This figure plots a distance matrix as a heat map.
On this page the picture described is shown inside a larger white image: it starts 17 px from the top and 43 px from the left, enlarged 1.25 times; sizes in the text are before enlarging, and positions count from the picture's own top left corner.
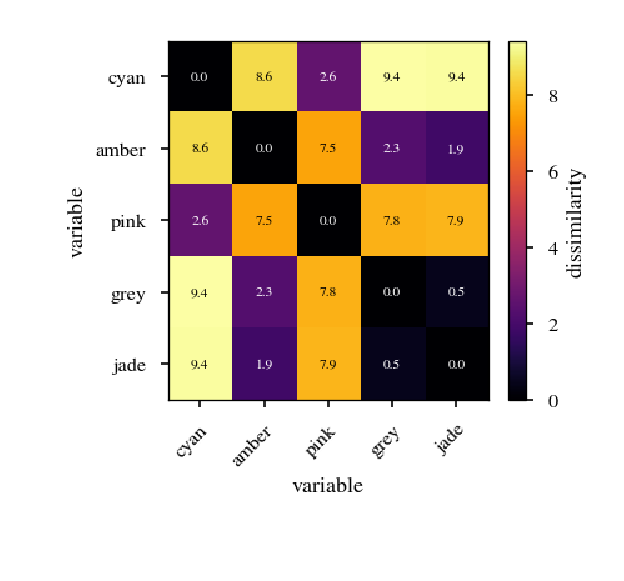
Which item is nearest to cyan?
pink
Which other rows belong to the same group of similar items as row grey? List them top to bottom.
amber, jade
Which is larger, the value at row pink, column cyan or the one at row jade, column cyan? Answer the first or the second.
the second
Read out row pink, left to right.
2.6 7.5 0.0 7.8 7.9
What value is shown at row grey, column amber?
2.3
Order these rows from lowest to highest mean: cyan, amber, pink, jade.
jade, amber, pink, cyan
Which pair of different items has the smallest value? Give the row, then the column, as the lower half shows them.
jade, grey
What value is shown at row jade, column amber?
1.9
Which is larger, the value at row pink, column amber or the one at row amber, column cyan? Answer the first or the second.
the second
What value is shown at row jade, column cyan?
9.4
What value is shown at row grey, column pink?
7.8
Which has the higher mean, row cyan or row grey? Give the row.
cyan
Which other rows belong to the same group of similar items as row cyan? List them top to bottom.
pink
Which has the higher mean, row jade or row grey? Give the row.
grey
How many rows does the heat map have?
5
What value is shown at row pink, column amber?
7.5
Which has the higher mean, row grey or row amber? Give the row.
amber
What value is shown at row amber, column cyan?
8.6
